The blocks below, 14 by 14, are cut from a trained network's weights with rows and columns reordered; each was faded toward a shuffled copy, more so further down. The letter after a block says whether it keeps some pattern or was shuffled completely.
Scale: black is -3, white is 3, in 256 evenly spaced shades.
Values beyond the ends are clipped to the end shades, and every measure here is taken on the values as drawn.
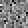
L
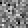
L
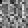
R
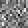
R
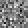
L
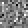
L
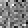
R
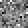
L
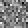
R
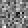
R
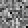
L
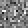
L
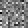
R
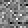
L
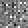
L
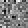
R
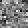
R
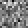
R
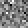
L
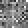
R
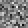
L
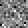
L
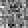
R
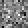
L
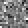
L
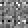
R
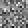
L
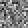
L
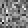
R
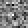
R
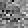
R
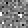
L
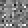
R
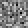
L
